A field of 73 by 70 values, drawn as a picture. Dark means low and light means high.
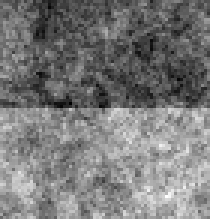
Grain: blotchy. Seam: horizontal, 50% of the way down, the bottom part higher. Ninth with the highest average: bottom right.
